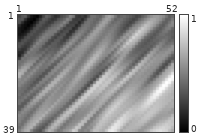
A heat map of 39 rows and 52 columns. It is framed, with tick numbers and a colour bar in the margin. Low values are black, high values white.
The bottom right is the smoothest part. Values rise toward the bottom right. The top left is the ninth with the lowest average. No lone cell stands out from its neighbours.
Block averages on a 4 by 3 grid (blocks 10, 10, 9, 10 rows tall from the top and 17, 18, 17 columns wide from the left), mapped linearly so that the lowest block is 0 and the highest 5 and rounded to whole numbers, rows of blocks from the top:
022 / 233 / 345 / 345
